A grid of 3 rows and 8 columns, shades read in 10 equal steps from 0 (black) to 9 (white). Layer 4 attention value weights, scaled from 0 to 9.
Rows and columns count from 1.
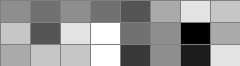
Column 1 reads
5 7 6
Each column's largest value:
7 7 8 9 4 6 8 8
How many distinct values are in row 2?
8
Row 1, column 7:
8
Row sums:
42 42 45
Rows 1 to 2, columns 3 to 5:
5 4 3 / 8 9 4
